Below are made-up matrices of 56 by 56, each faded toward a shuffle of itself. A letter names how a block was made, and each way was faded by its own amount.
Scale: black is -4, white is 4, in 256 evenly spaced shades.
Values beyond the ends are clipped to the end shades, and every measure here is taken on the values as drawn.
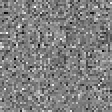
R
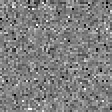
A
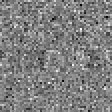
A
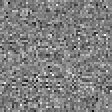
R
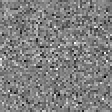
A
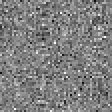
R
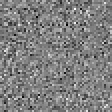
R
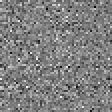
A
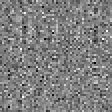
R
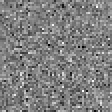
R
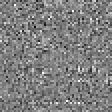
R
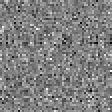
R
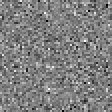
A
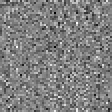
R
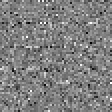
A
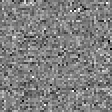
A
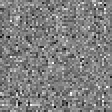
R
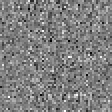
A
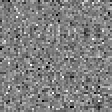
R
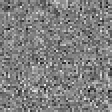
R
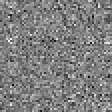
R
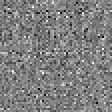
A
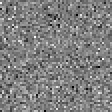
R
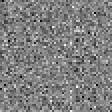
R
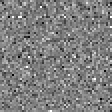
R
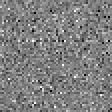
A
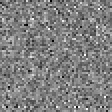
A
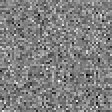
A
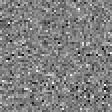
A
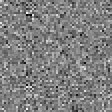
R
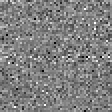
A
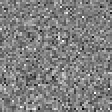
A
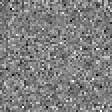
A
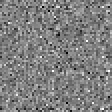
A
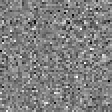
R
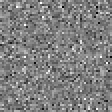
A
